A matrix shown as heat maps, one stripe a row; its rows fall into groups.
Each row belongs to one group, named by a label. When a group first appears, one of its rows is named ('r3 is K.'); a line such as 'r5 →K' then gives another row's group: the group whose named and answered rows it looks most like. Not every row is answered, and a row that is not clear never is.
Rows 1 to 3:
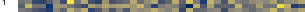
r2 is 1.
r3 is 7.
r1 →7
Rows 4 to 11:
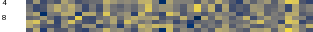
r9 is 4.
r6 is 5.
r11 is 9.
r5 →5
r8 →1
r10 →7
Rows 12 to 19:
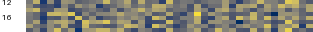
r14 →7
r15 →5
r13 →7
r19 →9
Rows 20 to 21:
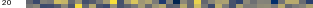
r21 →7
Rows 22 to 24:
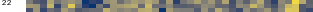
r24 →1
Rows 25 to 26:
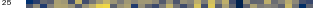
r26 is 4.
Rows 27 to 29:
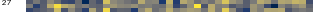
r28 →5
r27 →9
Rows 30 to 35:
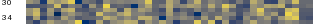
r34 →1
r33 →4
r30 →5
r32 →4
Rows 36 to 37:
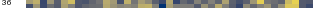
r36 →4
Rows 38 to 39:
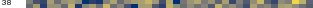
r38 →5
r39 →9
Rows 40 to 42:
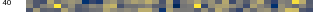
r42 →1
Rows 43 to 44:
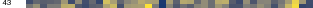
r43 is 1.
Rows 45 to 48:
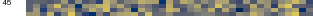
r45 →1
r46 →9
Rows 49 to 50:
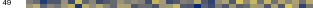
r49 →7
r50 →4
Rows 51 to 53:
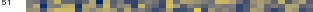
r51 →9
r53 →4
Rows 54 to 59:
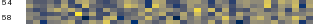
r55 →7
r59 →4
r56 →5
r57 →7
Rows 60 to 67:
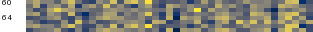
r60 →1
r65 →7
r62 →5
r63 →9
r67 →9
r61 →9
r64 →9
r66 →1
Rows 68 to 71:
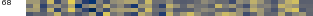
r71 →9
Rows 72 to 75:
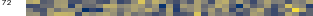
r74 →5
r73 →1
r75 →4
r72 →7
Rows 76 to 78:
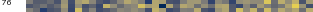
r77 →1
